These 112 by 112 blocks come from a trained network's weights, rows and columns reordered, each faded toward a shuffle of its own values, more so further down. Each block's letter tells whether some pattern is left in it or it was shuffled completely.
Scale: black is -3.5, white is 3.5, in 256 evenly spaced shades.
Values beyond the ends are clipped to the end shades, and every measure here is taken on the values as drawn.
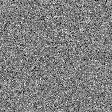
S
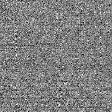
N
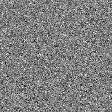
N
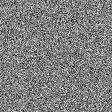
S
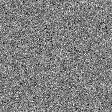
S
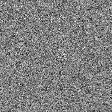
N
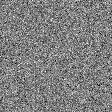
S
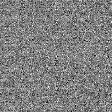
N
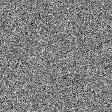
S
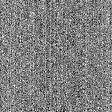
N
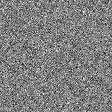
S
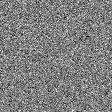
S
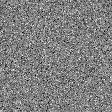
S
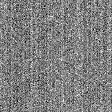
N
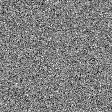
S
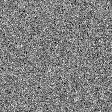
S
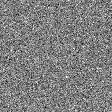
S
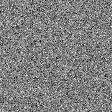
S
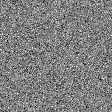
S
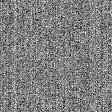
N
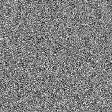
N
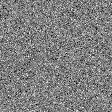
S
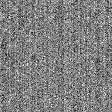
N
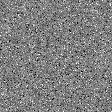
S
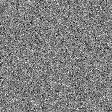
S
